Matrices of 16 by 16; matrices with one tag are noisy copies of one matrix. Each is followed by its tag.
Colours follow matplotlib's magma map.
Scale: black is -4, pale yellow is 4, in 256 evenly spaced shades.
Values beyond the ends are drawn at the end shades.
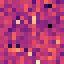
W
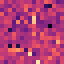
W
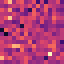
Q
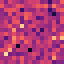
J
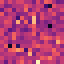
W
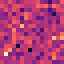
J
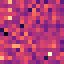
Q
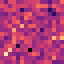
J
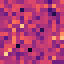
J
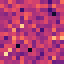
J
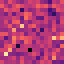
J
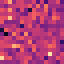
Q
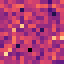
J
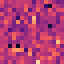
W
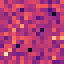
J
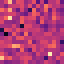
Q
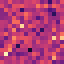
J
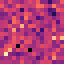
J
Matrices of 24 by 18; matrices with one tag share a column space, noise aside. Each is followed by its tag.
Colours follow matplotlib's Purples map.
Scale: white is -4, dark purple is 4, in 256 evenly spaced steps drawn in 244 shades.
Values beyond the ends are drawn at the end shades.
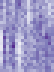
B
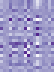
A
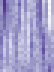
B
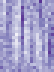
B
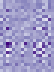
A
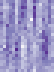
B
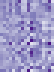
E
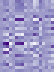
A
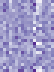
E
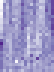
B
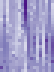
B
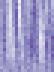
B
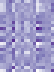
E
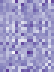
E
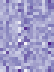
E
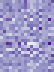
A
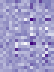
A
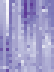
B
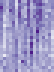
B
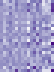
E
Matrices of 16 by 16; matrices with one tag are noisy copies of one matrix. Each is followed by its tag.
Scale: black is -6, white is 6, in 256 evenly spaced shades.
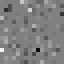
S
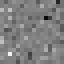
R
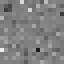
S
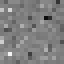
R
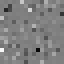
S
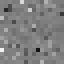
S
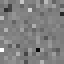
S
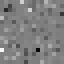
S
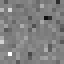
R
